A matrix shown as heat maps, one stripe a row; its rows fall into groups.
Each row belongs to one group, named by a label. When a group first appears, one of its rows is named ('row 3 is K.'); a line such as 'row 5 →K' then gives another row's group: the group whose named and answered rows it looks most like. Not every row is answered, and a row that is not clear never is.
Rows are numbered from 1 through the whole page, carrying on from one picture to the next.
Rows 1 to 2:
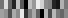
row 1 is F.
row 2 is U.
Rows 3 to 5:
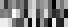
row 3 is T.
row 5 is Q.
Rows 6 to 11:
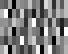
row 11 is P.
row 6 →T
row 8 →U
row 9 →T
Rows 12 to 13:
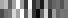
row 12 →U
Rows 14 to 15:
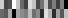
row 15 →T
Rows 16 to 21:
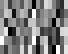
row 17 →Q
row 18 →T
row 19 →F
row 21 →T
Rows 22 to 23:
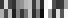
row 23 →T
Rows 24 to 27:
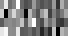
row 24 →F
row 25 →U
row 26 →U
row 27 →F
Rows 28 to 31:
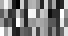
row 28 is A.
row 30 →F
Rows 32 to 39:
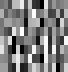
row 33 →T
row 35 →U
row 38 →U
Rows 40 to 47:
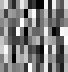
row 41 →U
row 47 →U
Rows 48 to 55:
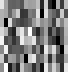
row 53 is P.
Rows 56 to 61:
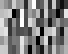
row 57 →A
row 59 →P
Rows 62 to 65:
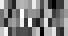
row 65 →P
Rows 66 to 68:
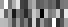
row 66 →F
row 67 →T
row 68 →Q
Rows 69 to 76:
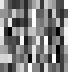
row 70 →U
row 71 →T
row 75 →Q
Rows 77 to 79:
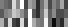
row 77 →U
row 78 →U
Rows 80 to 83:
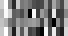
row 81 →Q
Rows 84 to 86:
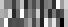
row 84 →T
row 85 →A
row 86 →P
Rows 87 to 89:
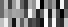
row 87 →F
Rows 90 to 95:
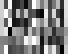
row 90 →T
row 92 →T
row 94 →A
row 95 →P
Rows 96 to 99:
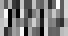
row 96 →T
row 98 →P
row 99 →U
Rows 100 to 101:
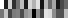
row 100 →A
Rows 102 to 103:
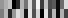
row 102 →A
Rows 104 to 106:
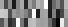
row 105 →Q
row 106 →F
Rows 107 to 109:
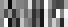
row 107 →P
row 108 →T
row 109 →P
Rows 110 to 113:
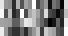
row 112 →A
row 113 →P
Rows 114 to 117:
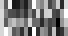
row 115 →P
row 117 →Q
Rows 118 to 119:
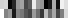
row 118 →F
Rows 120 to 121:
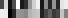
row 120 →F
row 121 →F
